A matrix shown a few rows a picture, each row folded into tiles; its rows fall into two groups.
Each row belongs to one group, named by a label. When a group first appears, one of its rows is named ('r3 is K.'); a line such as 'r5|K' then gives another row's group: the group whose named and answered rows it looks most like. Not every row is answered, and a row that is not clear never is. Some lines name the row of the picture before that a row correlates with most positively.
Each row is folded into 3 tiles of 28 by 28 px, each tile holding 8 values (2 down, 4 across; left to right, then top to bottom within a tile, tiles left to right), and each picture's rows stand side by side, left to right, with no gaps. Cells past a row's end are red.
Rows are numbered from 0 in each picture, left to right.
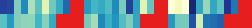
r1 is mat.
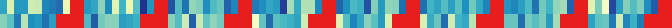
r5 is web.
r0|mat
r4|web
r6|web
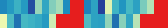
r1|mat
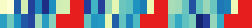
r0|mat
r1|mat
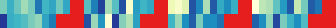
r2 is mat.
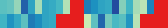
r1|web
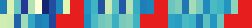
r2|mat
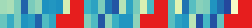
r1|web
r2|mat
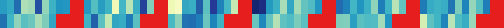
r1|mat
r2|mat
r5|web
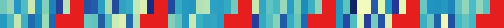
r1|web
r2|mat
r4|mat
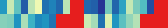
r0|mat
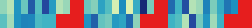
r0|mat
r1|mat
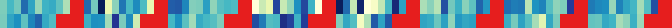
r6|web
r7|web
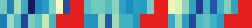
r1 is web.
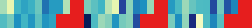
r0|mat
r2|web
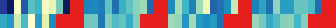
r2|mat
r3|web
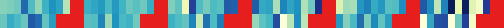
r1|web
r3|web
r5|web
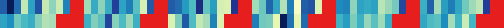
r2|web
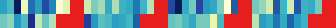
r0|mat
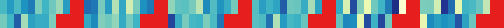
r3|web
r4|mat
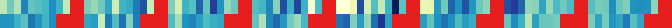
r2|mat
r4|mat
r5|mat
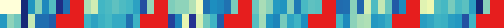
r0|mat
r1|mat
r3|mat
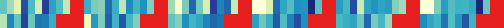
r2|mat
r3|mat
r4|mat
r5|mat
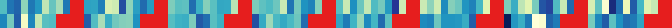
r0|web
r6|web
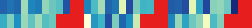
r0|web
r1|web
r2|web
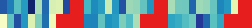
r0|web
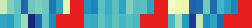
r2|mat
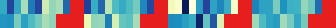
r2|mat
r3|web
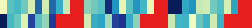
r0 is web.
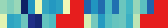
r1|web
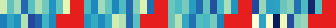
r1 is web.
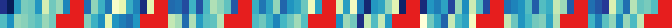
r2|web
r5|web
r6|web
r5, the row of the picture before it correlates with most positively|3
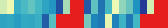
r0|mat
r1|mat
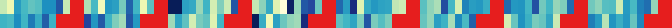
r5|mat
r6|web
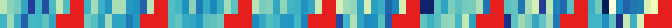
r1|mat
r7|mat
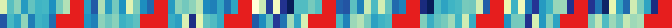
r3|mat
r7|web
